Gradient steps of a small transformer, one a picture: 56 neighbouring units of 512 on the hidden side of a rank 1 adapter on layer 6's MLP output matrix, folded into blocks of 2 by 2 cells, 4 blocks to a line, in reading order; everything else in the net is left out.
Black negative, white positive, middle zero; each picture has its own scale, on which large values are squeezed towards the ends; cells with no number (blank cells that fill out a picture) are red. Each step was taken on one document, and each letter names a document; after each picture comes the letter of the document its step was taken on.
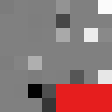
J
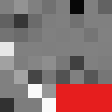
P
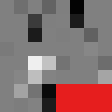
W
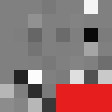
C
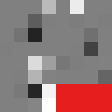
W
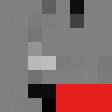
W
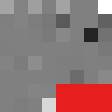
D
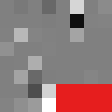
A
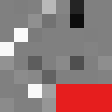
P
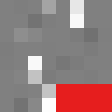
W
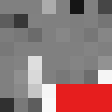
A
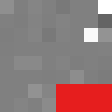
D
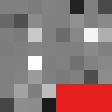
A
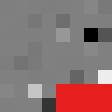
J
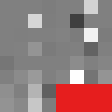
C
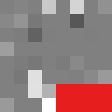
P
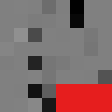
W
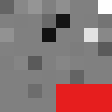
D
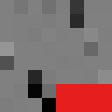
P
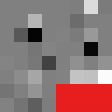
C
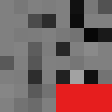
C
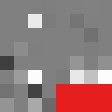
C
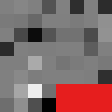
A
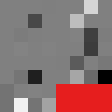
C
